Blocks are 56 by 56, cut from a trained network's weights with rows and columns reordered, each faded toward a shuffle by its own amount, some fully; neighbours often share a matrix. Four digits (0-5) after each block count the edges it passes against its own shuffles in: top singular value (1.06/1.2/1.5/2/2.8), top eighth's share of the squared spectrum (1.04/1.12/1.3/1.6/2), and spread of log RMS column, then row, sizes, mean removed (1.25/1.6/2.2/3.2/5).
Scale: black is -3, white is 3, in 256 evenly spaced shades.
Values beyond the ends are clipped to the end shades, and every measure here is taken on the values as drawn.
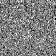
2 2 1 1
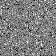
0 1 0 0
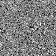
1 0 0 0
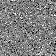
1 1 0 0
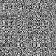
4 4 3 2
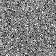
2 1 0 0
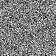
0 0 0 0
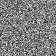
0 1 0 0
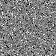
0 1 0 0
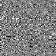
3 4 2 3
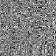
3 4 2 2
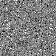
2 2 0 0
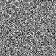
3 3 0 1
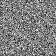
1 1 0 0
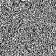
2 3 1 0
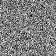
1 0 0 0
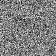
0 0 0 0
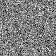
0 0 0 0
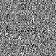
3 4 1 2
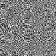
3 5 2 2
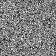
1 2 0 0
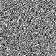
3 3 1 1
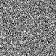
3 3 0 0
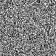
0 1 0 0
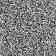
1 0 0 0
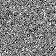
0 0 0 0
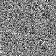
3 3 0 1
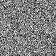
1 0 0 0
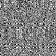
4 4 1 3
